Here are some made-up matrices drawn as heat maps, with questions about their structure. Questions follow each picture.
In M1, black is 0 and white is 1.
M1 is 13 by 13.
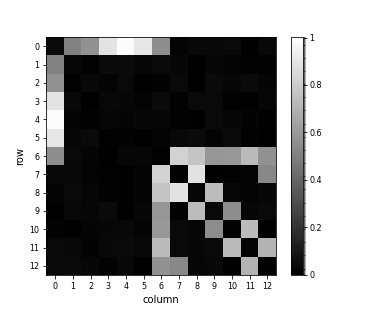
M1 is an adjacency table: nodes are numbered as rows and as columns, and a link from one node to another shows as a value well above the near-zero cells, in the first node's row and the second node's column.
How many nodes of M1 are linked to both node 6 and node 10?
2
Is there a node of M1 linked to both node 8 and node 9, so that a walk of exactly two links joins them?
yes
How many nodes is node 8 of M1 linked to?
3
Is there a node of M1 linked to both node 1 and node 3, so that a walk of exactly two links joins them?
yes
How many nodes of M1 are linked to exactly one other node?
5
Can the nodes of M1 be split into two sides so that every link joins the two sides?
no
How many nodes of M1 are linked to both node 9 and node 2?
0
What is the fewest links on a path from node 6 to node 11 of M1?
1
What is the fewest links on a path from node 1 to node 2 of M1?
2
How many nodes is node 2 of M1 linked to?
1
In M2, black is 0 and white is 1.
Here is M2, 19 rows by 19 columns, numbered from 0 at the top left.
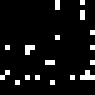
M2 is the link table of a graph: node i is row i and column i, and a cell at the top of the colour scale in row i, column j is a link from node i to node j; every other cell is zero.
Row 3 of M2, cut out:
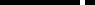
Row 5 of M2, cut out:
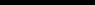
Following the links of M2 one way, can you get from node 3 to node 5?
yes
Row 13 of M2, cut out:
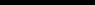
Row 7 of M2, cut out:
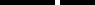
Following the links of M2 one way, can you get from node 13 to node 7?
no
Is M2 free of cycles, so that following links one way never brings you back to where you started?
no
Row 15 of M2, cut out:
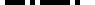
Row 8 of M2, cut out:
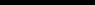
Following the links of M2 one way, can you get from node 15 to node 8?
no
